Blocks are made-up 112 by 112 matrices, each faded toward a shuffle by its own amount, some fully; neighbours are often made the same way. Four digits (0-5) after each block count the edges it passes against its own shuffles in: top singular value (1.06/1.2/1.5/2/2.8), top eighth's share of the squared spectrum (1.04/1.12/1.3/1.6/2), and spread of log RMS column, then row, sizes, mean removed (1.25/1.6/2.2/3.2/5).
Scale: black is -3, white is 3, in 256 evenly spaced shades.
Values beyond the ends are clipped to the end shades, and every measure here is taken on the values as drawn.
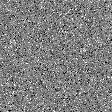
0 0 0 0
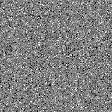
3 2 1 1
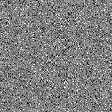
4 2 1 1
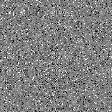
4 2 1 1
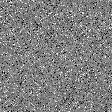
2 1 0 0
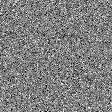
0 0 0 0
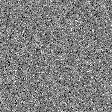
0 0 0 0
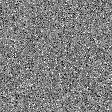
0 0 0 0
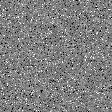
0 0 0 0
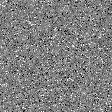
0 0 0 0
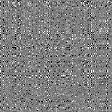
5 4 3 3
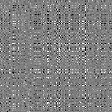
5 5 4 4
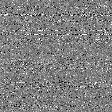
2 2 0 3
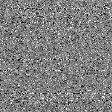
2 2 0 3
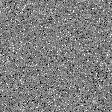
1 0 0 0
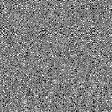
4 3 2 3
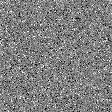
1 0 0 0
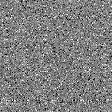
3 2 0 1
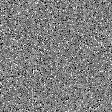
2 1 0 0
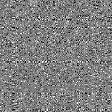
4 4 2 3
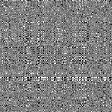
5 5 3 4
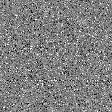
3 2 0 1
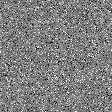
2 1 0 0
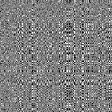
5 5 4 4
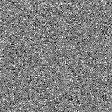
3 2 1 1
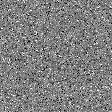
1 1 0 0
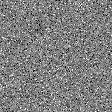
2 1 0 0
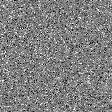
2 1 0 0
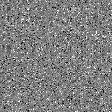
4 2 1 0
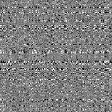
5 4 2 4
